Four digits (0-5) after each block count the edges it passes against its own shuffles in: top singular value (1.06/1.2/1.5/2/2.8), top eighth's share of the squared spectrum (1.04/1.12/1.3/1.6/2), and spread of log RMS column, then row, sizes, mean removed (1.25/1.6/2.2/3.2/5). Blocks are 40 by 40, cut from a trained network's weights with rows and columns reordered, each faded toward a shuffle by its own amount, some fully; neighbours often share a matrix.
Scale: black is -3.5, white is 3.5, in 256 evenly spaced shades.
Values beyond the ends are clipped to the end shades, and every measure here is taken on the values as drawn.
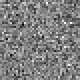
0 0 0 0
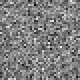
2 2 0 0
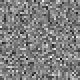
2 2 0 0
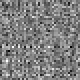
4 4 1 2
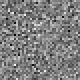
2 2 1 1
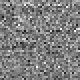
3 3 0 1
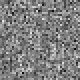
0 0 0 0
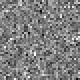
1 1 0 0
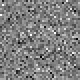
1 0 0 0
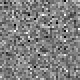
3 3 1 1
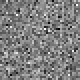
1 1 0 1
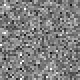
0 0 0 0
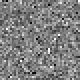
0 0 0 0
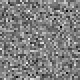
2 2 0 0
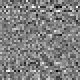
4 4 1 2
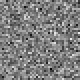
0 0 0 0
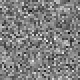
2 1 0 1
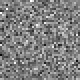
2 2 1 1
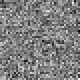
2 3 0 1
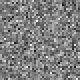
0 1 0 0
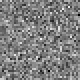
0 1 0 0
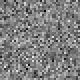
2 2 0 0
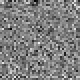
3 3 0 2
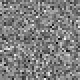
2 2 0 1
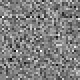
3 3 0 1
